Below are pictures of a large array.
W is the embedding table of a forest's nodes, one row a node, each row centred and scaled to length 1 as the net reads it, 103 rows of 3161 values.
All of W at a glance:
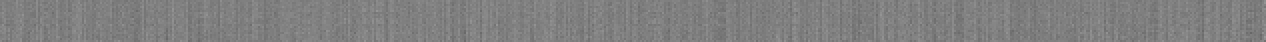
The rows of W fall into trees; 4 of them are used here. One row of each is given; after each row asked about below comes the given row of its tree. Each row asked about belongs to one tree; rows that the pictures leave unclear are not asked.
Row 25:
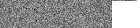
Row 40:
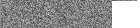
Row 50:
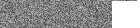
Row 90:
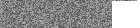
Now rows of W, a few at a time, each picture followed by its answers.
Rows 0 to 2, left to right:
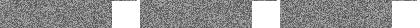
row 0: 40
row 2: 90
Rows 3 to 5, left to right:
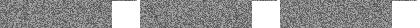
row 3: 25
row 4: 50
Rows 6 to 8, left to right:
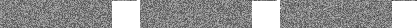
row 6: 90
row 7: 25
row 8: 50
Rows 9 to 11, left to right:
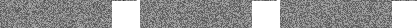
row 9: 25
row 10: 25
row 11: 50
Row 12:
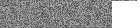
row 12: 50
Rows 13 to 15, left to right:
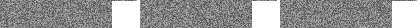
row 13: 25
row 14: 40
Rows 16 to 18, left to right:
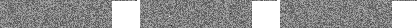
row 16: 50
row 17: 40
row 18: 50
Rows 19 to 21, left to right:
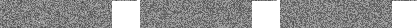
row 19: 90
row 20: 25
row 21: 25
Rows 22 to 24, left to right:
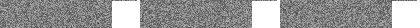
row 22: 50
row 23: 90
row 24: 25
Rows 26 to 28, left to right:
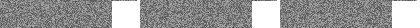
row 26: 50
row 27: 25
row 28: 25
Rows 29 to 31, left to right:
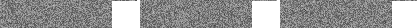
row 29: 50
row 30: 90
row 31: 40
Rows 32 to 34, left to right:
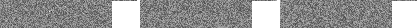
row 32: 40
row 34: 40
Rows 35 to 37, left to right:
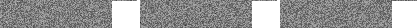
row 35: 90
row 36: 50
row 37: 25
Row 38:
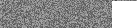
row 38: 90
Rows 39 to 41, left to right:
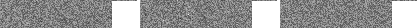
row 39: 40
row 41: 40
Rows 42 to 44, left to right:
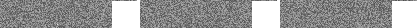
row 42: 90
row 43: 50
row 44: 25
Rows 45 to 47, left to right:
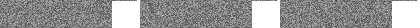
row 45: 25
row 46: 50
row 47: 50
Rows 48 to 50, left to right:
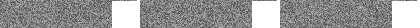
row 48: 25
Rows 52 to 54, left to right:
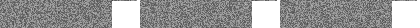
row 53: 50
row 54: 50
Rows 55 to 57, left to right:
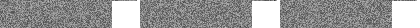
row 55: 50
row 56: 25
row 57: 25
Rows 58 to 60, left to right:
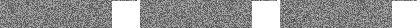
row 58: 50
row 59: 50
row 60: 90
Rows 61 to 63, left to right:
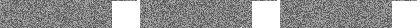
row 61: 40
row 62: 40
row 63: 90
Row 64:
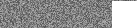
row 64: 25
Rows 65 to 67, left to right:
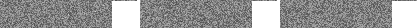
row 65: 50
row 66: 40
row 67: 25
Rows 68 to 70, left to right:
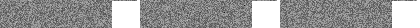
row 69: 90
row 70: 25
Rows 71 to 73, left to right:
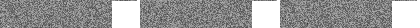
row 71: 50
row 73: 50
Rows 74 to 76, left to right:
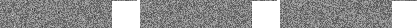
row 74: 25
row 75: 40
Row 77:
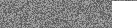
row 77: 25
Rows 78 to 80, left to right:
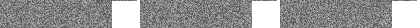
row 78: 25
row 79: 25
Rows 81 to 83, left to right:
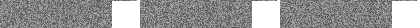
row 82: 50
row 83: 50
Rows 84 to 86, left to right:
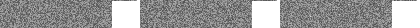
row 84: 25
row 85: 25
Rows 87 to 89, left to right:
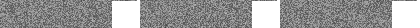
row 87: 50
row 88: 50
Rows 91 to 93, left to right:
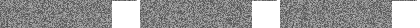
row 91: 25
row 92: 25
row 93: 25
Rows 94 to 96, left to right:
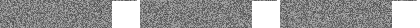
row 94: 25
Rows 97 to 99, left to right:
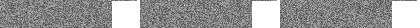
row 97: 50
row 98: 25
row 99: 25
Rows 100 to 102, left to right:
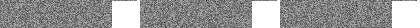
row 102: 50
